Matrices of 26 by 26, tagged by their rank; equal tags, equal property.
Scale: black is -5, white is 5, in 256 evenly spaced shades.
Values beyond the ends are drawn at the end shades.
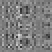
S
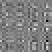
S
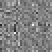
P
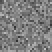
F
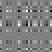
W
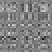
S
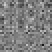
P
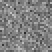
F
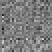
P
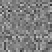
P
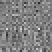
P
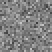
F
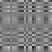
W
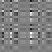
W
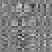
S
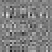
S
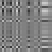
W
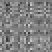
S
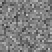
F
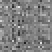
P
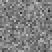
F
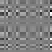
W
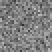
F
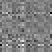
S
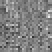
P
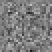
P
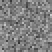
F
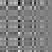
W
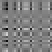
W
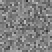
F
